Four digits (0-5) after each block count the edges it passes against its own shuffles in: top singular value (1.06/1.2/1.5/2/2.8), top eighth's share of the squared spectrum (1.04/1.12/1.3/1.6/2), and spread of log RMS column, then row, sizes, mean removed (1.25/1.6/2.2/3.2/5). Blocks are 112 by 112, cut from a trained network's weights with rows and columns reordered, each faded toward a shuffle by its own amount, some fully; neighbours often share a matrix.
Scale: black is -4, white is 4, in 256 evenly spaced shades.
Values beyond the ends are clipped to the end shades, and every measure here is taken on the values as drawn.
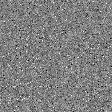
2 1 0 0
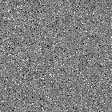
0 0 0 0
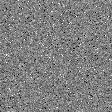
0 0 0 0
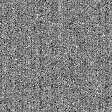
3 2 0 1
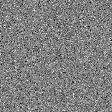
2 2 0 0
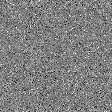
1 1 0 1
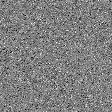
0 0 0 0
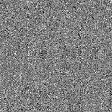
3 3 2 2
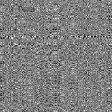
4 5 3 3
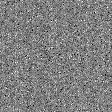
1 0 0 0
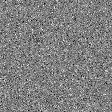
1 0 0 0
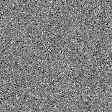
1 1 0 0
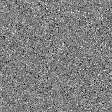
0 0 0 0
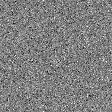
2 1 0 0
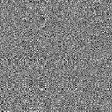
4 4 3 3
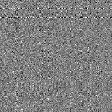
4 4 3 2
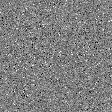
2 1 1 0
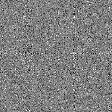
3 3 2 1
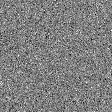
1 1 0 0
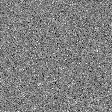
1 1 0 0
